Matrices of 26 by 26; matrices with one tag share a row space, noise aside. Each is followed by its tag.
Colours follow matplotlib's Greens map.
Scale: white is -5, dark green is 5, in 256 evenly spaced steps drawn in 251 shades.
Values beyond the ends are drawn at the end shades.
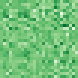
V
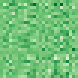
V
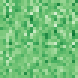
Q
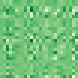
Q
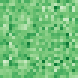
V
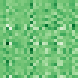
Q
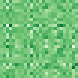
Q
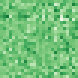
V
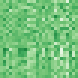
V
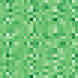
Q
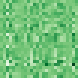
Q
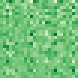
Q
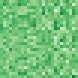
V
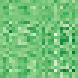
V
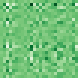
Q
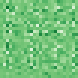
Q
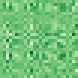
Q
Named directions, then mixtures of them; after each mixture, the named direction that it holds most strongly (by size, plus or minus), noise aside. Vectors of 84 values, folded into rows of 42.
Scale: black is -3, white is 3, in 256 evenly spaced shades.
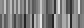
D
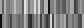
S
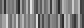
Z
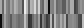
S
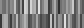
S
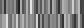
Z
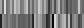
D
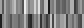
S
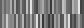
Z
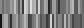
S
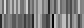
D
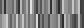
Z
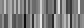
D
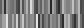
Z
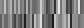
D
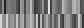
Z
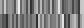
Z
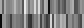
S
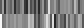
S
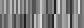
D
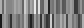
S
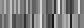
D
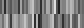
D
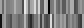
S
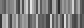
Z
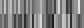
D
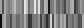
S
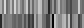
D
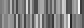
D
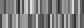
Z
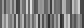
Z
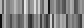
S
